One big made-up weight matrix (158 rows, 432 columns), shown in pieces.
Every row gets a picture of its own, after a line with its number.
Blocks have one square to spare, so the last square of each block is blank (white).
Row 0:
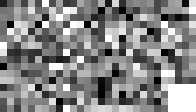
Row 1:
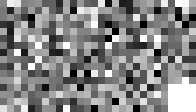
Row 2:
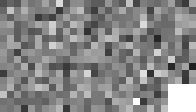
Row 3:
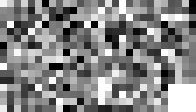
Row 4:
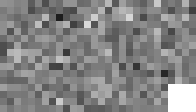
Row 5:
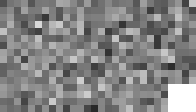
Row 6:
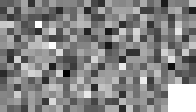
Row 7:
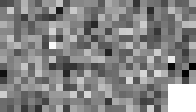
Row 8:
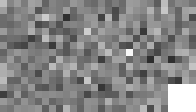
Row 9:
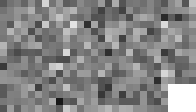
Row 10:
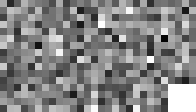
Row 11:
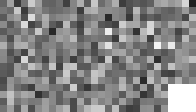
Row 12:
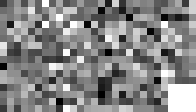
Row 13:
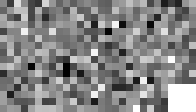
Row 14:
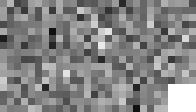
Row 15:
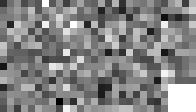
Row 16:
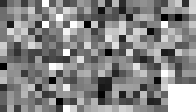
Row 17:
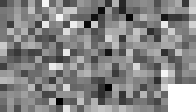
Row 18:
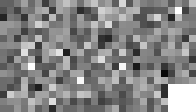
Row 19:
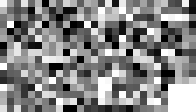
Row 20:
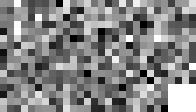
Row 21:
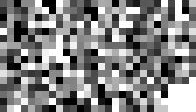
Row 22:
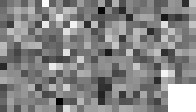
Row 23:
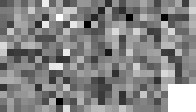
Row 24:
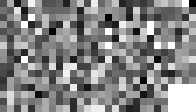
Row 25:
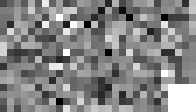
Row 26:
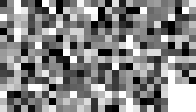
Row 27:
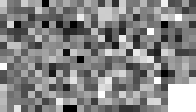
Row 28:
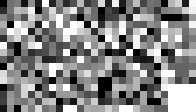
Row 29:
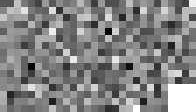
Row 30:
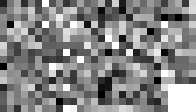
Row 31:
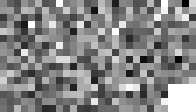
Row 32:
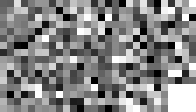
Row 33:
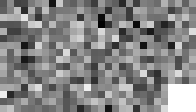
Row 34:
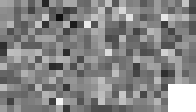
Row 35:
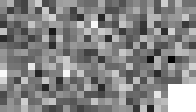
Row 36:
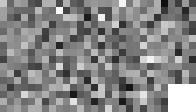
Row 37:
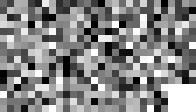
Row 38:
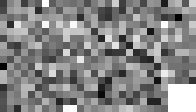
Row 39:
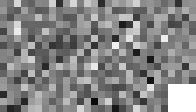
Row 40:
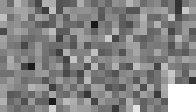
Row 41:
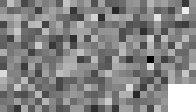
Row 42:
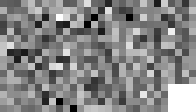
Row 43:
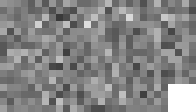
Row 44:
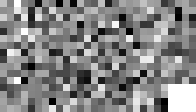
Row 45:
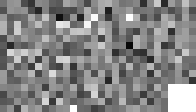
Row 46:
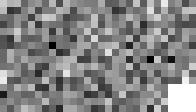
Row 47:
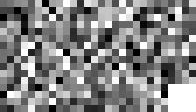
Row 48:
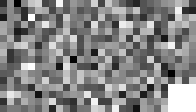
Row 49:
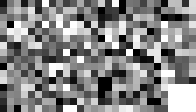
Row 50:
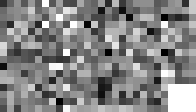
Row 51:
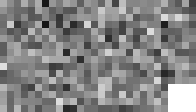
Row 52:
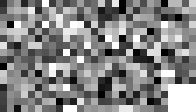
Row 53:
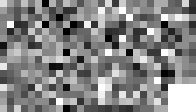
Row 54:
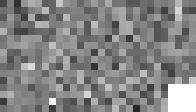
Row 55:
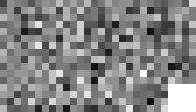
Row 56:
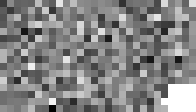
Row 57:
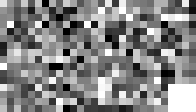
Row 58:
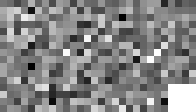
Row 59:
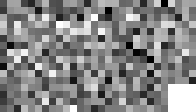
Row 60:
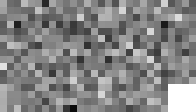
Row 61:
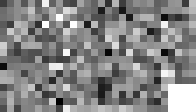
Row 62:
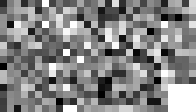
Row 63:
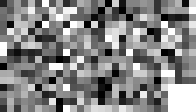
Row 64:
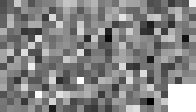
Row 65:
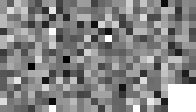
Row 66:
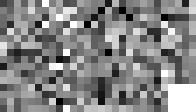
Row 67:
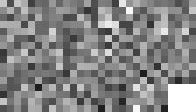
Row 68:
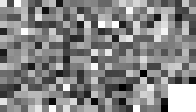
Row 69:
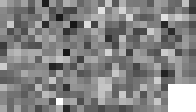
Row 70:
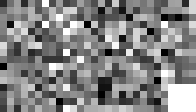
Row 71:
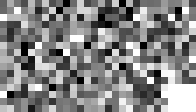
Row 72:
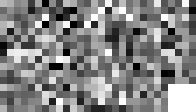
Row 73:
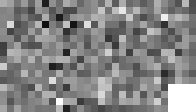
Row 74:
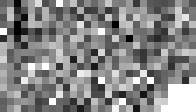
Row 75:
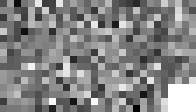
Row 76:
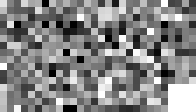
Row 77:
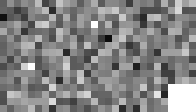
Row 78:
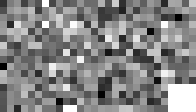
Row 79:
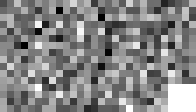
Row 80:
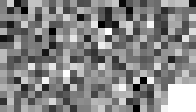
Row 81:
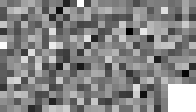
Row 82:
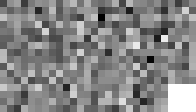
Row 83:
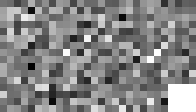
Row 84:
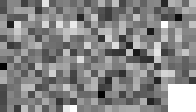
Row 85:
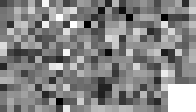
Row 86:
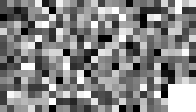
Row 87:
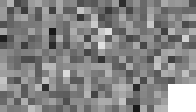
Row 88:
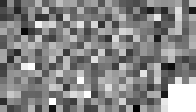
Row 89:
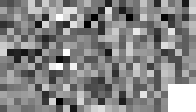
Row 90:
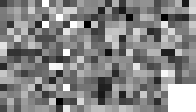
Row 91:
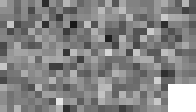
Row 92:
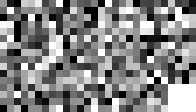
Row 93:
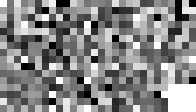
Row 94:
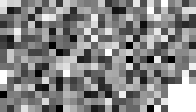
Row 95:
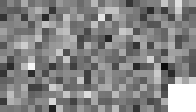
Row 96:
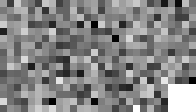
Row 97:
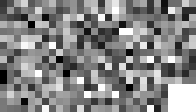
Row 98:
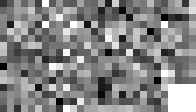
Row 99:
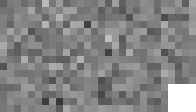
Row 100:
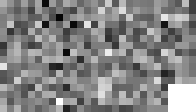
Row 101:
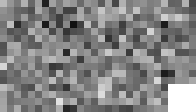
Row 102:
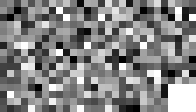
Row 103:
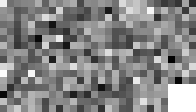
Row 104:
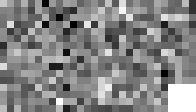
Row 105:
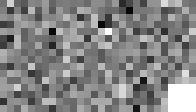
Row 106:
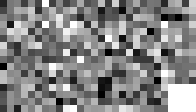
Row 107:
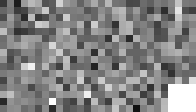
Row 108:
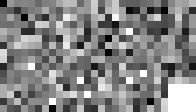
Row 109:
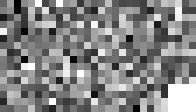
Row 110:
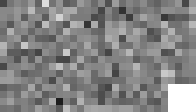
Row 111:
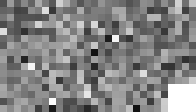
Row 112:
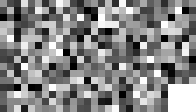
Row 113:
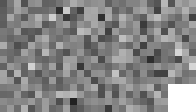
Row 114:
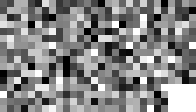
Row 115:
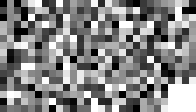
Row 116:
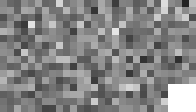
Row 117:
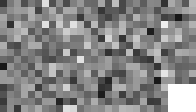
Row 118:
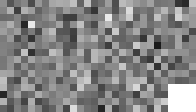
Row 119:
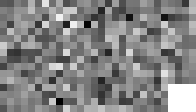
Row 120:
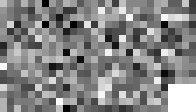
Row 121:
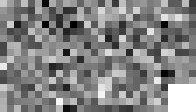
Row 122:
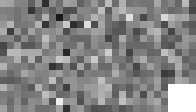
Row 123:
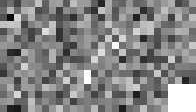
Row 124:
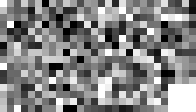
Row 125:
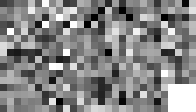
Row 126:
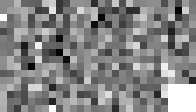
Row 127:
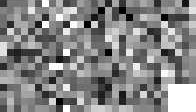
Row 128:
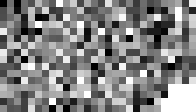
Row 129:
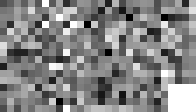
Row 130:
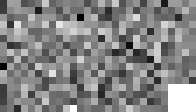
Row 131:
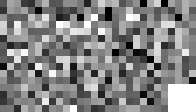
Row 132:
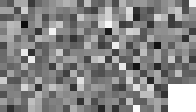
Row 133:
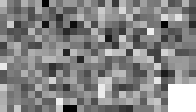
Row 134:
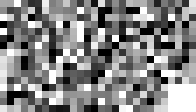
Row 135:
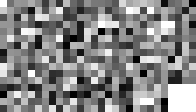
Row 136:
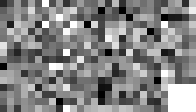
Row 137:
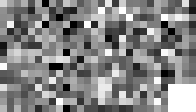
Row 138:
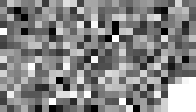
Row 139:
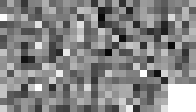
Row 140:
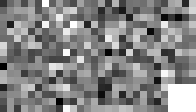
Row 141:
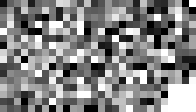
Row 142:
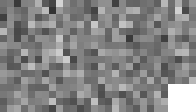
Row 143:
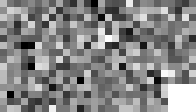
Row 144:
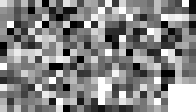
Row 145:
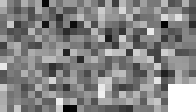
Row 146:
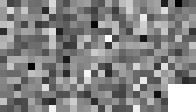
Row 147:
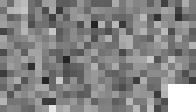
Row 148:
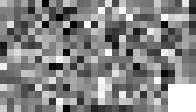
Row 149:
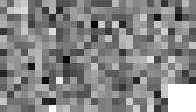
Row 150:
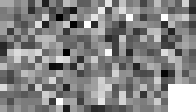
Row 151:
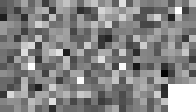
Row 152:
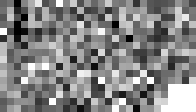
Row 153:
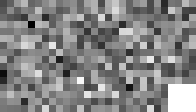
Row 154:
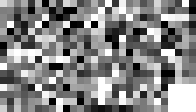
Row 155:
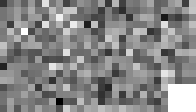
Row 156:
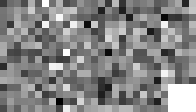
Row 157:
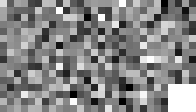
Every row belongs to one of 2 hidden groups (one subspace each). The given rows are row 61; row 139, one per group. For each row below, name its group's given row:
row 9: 61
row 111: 139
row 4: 61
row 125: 61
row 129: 61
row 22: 61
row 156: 61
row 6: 139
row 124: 61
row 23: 61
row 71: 139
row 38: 61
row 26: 139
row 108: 139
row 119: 61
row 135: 139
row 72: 61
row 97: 139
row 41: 139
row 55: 139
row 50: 61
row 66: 61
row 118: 139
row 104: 61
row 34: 61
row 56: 139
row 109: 139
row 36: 139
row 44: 139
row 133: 61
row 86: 139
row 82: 139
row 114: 139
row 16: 61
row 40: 139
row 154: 61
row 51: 61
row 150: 61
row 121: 61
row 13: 139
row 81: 139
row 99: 61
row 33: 139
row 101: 61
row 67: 139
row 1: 139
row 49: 61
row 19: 61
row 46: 139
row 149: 139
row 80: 139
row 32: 139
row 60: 61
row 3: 61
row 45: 61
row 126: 139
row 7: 139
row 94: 139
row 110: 61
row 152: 139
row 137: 61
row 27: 61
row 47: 139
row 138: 139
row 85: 61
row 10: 139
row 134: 139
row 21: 139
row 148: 61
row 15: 61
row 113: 139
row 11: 139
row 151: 139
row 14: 139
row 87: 139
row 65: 139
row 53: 61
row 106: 61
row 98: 61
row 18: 139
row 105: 139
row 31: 139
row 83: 139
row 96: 139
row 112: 139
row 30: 61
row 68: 139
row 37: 139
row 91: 61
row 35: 139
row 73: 61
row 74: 139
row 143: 139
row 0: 61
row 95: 139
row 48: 139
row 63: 61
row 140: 61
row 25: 61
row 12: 61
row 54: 139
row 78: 61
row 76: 61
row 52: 61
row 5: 139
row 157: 139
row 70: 61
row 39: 139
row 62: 61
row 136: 61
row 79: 139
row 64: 139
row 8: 139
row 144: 61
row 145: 61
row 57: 61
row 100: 61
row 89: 61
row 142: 139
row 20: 139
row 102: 139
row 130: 61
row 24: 139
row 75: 139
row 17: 61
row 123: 139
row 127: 61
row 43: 61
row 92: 139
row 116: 139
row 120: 61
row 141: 139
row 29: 139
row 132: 139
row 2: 139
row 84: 61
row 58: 139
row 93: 139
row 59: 61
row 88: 139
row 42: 61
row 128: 139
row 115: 139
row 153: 139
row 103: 139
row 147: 139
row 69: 61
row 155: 61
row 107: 139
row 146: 139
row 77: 139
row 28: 61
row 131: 61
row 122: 61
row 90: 61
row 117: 61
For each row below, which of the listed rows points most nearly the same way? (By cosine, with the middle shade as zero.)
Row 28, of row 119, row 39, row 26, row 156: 156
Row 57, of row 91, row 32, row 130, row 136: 91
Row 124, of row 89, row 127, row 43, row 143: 43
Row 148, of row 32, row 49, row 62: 32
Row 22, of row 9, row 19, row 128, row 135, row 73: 9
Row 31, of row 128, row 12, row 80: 128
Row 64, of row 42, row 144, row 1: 144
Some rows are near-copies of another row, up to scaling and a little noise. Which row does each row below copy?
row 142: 21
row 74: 152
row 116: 31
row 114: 37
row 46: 94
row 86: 77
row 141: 5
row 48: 115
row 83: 58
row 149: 147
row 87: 14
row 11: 24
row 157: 36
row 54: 107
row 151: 18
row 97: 153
